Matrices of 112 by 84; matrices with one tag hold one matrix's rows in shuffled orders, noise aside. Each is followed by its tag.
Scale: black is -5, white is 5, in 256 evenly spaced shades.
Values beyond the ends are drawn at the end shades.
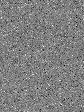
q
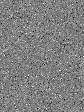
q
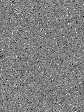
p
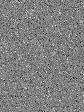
q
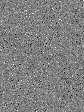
q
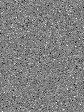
p
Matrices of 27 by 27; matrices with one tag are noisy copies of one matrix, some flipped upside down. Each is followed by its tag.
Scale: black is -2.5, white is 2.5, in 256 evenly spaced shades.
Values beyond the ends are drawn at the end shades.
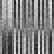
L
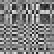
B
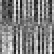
L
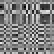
B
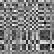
B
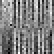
L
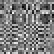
B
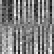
L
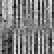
L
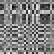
B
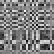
B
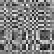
B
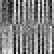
L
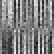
L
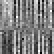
L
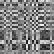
B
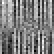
L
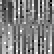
L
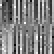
L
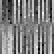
L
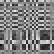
B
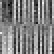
L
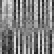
L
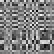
B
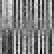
L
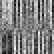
L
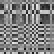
B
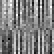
L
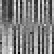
L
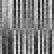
L
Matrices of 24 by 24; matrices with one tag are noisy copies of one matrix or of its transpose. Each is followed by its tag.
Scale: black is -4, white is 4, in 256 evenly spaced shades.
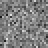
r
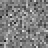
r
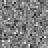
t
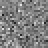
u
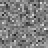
t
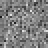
r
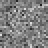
r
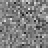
u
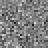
u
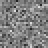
r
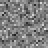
t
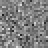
u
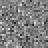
u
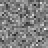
t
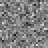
t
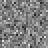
t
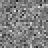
r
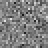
u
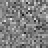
u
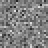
r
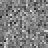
r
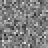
t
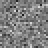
r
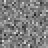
t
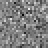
u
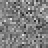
u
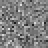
u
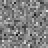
t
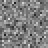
t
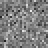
r
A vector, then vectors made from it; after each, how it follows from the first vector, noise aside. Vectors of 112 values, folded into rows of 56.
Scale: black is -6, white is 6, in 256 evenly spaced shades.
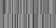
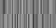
copied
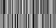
scaled up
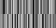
scaled up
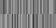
copied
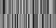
scaled up
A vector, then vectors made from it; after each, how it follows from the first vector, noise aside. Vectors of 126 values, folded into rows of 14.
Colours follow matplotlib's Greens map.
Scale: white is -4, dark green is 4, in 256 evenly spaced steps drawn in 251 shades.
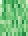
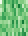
copied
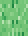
partly zeroed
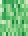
copied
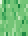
partly zeroed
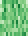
copied
